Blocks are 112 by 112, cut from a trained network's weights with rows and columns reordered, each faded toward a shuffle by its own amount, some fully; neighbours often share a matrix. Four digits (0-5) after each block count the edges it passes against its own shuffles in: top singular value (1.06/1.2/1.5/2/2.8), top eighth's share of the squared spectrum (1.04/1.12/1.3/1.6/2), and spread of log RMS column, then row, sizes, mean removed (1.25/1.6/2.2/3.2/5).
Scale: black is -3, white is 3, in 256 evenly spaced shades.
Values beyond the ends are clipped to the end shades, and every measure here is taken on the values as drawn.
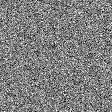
1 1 0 0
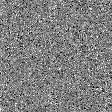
0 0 0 0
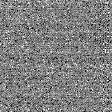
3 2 2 0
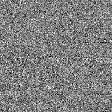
3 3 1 2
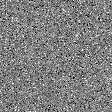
0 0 0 0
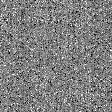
2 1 0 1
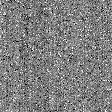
2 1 0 0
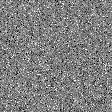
0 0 0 0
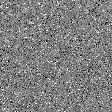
0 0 0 0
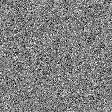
0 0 0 0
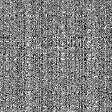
4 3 0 3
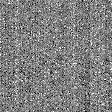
3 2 0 1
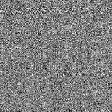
4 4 0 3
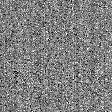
2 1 0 1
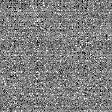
3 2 3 0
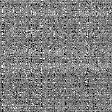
4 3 4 0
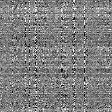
4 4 4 1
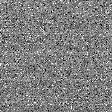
2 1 1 0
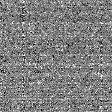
3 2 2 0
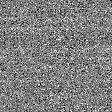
2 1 1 0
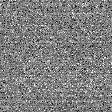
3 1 1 0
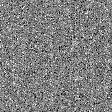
1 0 0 0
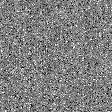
1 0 0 0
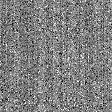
3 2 0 1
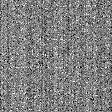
3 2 0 2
